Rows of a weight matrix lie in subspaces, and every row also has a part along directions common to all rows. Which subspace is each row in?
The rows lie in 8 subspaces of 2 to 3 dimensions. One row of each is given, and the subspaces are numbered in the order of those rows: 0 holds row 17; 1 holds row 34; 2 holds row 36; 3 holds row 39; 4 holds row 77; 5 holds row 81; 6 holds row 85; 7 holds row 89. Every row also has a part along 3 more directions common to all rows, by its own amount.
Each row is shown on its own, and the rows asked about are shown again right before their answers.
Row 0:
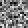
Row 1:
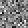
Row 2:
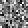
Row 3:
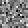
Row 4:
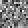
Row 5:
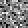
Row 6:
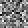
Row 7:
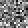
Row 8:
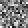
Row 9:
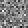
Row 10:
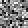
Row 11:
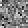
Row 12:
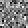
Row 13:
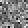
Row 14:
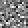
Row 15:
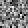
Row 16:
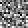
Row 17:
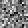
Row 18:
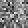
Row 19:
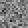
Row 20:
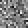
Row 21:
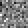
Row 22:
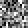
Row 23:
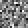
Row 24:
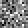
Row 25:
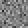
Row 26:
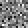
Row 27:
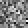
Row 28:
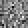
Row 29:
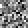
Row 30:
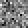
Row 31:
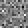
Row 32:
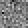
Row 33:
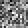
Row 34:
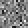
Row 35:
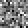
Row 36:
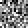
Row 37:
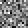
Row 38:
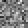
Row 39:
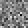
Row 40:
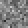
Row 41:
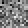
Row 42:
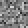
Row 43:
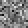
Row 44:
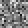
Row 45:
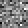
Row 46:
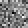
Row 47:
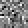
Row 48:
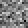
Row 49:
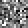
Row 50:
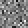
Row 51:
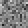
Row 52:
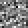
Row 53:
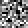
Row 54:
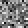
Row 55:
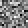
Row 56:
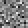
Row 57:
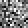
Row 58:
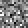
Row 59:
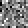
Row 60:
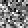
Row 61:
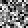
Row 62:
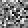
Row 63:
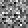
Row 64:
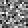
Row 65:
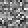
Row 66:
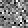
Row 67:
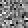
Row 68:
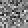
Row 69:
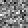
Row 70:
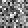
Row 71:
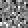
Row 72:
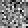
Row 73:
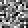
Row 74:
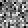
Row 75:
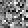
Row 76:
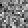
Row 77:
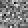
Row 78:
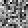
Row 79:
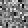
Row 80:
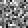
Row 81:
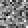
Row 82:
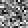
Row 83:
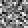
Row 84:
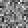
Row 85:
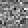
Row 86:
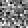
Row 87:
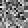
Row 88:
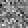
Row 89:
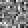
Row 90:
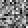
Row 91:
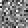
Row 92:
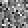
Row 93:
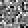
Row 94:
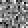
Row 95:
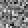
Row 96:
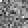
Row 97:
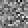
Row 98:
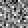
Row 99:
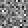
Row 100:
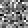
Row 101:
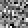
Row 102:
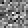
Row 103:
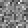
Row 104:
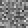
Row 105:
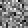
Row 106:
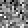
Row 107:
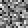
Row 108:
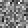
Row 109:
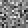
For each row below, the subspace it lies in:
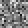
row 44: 2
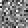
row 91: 2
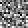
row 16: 1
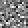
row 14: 7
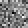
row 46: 3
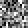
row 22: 0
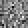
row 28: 0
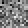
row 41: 6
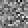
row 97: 6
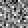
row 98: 6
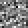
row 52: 7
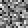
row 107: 3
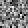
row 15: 4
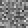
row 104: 2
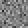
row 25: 1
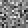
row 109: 5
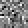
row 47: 5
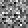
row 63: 5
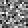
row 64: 7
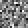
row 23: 4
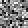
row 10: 3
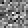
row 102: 6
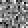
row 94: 7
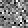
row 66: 1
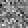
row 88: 0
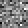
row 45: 6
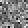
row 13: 3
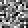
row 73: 7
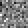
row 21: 4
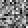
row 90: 5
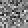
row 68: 5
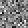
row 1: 1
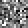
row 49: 6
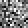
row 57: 3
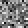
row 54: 3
